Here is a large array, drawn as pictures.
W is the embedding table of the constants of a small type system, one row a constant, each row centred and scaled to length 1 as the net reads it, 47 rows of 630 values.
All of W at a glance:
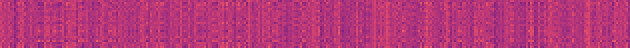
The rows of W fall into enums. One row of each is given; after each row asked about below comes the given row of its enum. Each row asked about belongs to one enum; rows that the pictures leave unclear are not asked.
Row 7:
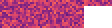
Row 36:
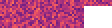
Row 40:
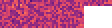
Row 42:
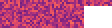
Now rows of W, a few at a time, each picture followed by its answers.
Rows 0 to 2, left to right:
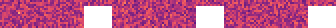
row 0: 40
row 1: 36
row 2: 42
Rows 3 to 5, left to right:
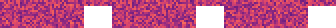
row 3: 42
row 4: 42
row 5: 7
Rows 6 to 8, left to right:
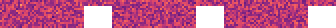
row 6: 40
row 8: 42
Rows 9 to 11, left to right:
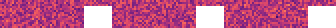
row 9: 36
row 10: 42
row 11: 40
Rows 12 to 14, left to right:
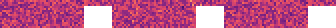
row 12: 7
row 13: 40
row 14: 7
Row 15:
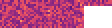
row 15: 40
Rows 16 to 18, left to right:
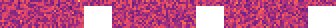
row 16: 40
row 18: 36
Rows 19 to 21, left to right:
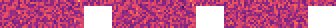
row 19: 40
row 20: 40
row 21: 42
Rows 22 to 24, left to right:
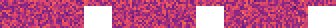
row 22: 7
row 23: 42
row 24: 40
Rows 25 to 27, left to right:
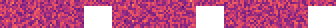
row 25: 36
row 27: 42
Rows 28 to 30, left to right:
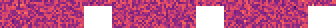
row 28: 40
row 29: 42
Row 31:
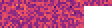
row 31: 40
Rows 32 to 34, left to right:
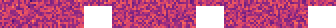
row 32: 40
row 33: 42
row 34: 42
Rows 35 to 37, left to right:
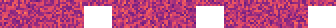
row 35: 40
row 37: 42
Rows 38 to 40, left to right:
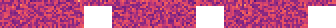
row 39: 7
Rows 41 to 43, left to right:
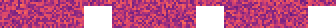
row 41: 40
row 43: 7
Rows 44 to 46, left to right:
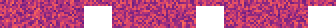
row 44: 36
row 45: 42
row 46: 42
